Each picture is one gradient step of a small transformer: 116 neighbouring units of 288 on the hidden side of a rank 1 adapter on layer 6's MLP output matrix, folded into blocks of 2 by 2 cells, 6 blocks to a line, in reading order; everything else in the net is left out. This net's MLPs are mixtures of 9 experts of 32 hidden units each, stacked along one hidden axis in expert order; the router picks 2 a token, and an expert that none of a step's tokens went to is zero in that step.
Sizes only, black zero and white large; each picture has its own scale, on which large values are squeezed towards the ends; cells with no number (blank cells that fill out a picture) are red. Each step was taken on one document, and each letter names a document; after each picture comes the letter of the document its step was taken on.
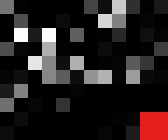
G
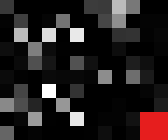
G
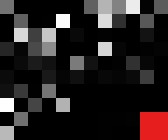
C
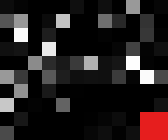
C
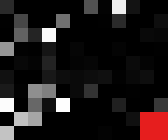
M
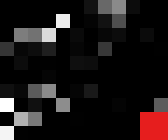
M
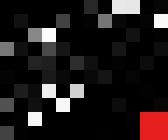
C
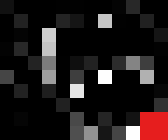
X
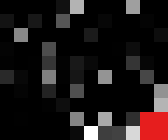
X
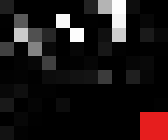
G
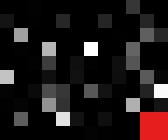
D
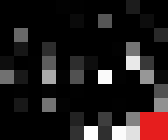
X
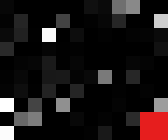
G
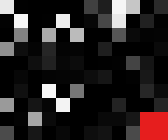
G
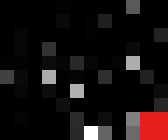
X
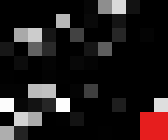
M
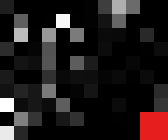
M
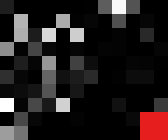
M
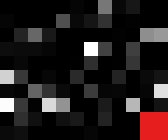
D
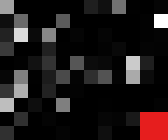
G
